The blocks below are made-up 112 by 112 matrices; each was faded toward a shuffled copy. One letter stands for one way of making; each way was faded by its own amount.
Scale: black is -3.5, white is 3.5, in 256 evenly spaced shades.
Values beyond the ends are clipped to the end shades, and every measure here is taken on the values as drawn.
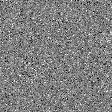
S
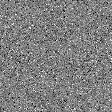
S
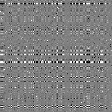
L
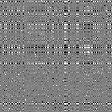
L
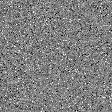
S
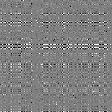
L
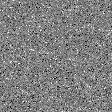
S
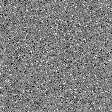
S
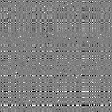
L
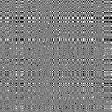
L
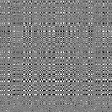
L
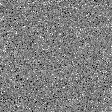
S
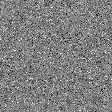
S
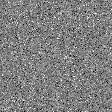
S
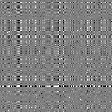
L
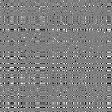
L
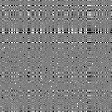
L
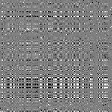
L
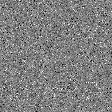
S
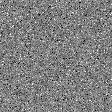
S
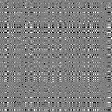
L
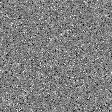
S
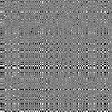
L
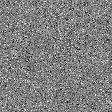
S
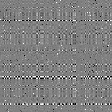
L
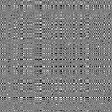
L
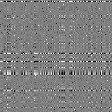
L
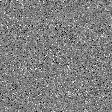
S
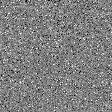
S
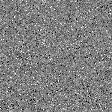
S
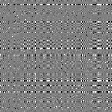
L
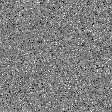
S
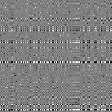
L
